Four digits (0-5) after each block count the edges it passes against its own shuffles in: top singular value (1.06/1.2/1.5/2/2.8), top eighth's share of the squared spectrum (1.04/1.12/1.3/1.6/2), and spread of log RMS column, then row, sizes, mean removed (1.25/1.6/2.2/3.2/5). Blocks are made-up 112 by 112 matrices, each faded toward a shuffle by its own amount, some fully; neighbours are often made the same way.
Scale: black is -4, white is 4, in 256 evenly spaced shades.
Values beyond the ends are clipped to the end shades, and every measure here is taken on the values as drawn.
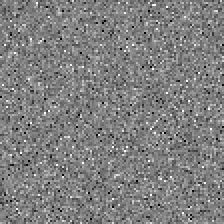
0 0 0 0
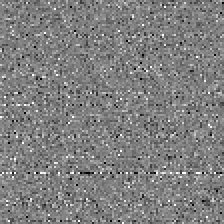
2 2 0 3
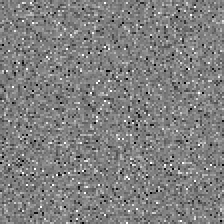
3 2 0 1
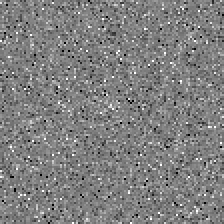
0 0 0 0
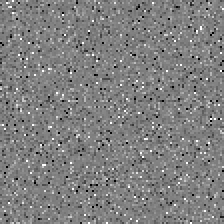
2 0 0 0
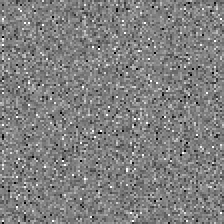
1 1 2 0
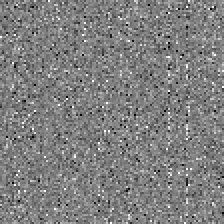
1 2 2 0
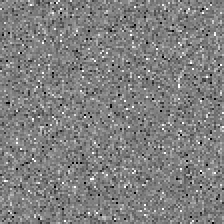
0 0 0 0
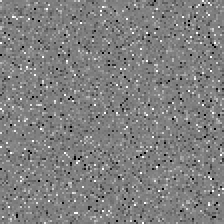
0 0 0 0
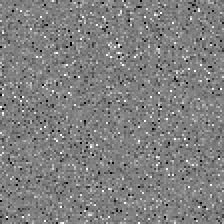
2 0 0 0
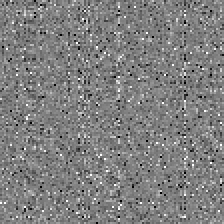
4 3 2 1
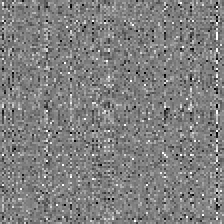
5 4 3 2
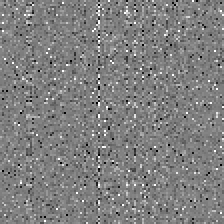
4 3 2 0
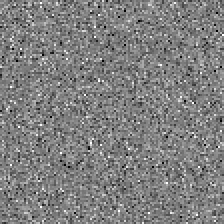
0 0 0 0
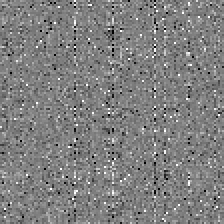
4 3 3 1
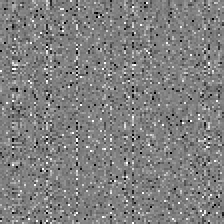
4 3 3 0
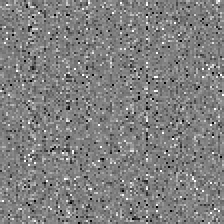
4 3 2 1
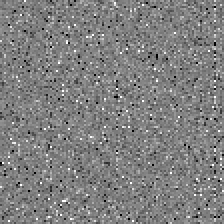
3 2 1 0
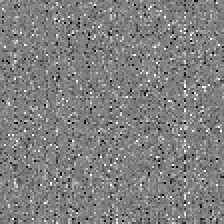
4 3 2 0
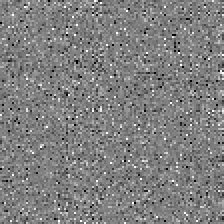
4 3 2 0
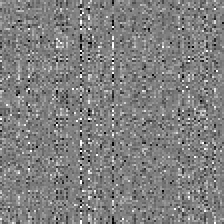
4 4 4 2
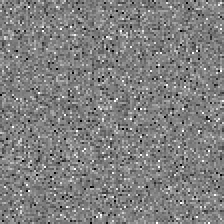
2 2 0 0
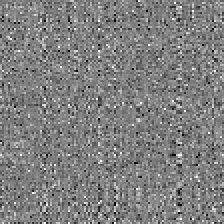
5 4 3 3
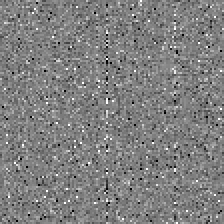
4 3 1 0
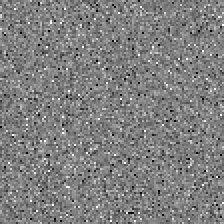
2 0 0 0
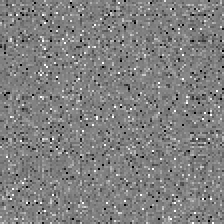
4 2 1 1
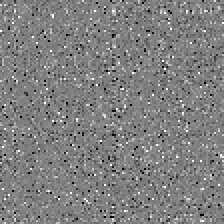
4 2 1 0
